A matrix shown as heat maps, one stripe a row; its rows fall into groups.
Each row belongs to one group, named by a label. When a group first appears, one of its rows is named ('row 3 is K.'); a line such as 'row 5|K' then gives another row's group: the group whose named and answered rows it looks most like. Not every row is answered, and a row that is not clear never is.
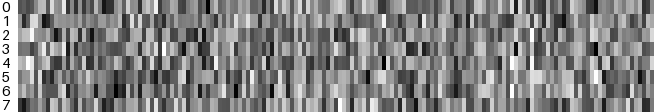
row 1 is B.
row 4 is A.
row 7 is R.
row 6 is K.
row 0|R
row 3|R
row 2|A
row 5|K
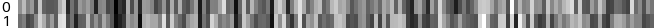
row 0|K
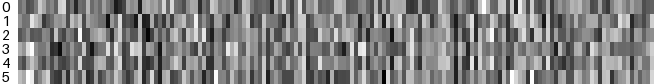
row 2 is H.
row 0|R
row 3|A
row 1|B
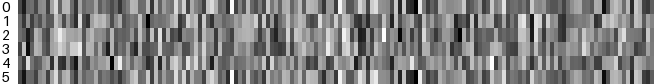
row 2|B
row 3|B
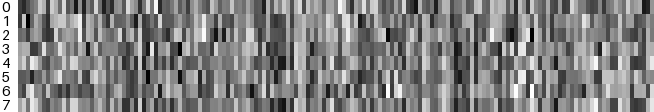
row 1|B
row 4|B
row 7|B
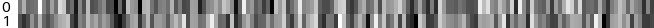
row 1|R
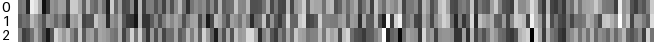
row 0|B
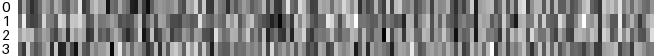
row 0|H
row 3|H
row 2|A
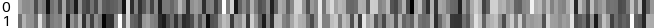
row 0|K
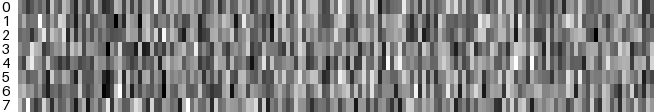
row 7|A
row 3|B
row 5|R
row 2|R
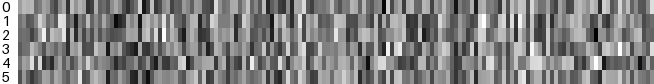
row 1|R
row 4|K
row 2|R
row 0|A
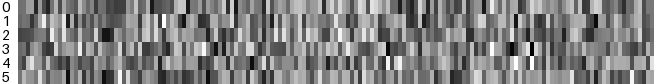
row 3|B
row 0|K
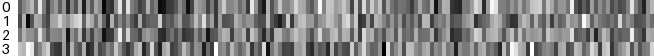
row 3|A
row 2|K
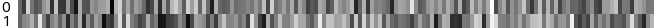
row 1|K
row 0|H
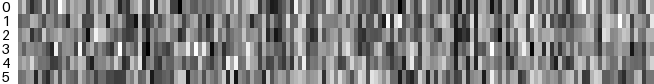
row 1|H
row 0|A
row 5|K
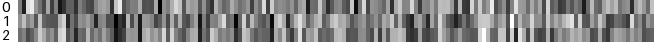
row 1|K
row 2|R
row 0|H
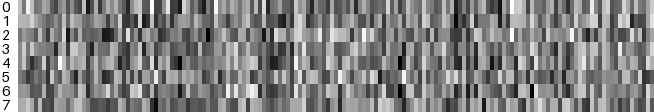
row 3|A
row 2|K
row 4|A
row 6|A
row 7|K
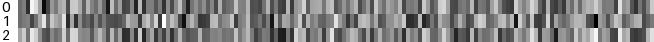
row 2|B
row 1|R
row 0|B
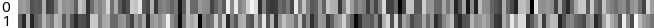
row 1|H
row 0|A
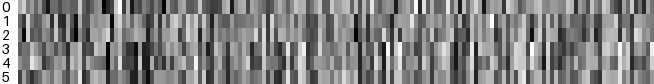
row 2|H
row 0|K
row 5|H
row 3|H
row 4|B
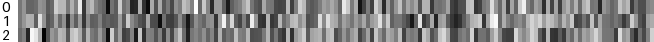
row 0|B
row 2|B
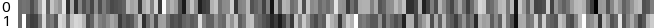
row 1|A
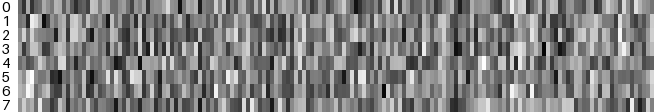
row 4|R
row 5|A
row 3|B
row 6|A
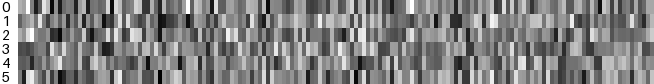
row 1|K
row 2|A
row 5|H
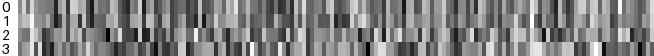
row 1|A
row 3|K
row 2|B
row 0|A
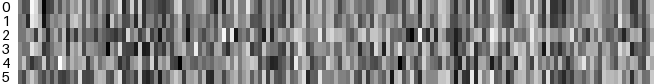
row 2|K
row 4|A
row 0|B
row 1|B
